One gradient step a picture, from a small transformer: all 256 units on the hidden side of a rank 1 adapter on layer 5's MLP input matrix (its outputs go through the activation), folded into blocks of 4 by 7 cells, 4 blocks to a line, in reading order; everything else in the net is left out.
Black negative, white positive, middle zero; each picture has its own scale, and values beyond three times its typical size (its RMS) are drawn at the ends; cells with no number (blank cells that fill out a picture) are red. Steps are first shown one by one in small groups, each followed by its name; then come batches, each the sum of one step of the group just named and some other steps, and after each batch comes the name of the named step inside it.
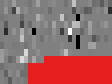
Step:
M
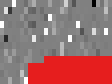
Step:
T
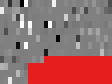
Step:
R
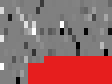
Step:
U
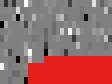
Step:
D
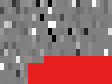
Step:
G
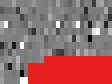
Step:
T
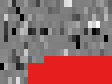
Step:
M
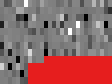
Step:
D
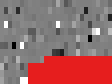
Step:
U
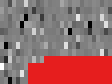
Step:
U
